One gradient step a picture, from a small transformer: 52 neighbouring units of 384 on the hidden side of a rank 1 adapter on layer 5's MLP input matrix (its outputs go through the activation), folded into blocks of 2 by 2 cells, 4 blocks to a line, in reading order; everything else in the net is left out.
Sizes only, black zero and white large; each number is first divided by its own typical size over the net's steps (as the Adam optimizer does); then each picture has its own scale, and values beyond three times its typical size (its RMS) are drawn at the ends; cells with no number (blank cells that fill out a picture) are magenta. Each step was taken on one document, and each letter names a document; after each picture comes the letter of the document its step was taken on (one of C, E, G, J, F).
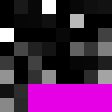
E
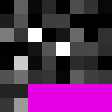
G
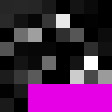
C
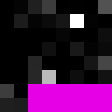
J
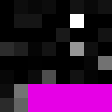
J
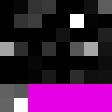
J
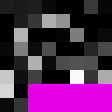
C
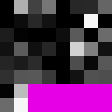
E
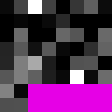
C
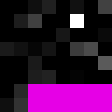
J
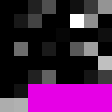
J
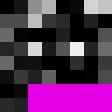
E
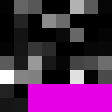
C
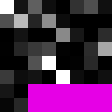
G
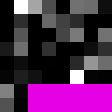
C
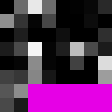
E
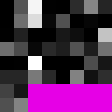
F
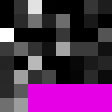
F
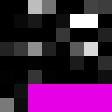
J
